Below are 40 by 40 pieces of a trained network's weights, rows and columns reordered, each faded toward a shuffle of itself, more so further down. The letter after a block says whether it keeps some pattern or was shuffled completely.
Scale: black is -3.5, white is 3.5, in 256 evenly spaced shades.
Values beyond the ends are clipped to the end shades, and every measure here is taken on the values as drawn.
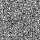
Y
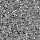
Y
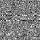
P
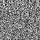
P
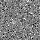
Y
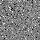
Y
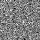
Y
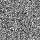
Y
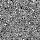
Y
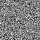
Y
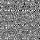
P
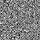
P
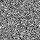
Y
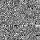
P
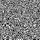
P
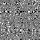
P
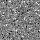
Y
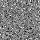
Y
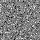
Y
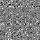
P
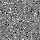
Y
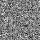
P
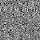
P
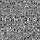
P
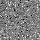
Y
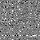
P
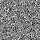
Y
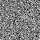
Y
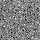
Y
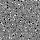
Y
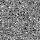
Y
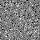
Y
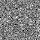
P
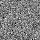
Y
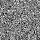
Y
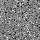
Y
